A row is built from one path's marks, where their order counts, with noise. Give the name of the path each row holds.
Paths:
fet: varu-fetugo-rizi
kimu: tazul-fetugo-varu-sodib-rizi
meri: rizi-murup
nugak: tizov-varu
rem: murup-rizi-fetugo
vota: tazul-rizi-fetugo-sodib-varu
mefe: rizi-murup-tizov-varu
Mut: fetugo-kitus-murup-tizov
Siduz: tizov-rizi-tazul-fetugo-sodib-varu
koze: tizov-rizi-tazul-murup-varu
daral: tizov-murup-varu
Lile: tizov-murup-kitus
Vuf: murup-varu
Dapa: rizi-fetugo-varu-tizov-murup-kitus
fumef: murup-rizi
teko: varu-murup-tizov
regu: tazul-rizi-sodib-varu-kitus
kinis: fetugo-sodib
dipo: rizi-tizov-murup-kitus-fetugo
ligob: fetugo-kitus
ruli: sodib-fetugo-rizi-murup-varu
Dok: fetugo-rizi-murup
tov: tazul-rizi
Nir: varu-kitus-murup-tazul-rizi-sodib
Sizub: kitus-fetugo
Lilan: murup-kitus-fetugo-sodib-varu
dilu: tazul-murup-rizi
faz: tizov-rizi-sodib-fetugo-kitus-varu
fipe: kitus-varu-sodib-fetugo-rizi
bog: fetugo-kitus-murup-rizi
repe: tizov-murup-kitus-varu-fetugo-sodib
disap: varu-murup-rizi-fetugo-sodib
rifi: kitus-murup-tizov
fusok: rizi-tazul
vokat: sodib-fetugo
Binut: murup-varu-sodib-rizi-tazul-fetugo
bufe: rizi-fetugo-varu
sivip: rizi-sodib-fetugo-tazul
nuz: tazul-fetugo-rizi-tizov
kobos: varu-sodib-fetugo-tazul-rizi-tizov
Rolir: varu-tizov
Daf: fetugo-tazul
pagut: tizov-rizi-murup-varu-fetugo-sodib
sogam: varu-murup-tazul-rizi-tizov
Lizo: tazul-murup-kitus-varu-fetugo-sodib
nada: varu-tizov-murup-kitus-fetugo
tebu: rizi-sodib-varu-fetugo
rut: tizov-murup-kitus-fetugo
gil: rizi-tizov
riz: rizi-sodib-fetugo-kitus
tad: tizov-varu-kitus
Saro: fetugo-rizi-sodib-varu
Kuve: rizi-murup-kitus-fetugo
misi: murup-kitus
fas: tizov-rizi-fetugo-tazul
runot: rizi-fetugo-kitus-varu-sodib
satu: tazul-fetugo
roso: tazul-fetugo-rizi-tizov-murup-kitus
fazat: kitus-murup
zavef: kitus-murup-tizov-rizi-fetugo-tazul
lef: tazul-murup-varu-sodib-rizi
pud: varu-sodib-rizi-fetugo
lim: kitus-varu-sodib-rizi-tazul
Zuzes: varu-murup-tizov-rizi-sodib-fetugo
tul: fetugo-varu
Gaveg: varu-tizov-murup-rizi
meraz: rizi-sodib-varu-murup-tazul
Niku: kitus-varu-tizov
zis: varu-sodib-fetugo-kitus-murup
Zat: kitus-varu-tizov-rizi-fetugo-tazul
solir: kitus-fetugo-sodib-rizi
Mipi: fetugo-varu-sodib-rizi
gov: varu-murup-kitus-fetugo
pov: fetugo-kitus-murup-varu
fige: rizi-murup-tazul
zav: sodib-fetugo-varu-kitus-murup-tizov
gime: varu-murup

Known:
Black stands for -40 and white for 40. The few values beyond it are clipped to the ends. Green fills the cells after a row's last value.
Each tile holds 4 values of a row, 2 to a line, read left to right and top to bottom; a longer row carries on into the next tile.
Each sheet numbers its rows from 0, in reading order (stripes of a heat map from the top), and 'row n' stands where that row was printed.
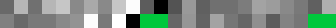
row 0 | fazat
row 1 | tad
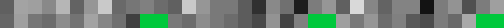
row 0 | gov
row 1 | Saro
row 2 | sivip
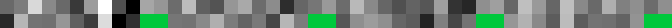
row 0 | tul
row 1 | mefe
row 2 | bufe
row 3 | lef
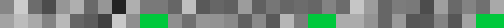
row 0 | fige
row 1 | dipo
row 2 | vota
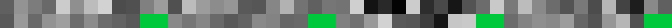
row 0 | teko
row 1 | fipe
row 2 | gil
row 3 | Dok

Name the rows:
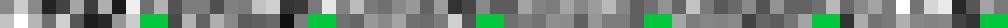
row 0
tov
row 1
Rolir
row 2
rem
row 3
nada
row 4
Siduz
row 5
gime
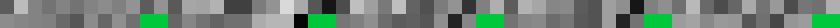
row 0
Zat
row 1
Sizub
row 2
pud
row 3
Mipi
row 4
koze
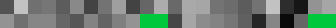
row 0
faz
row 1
fet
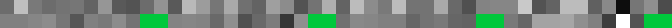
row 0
Dapa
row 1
kobos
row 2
disap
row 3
fumef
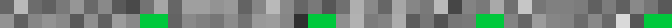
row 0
pagut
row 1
pov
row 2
sogam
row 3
Kuve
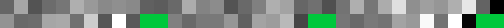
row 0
Lile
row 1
Mut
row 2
misi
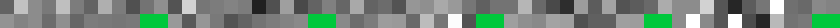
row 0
Binut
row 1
riz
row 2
rut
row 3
fas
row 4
Daf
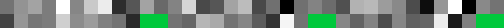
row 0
Vuf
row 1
meri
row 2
kinis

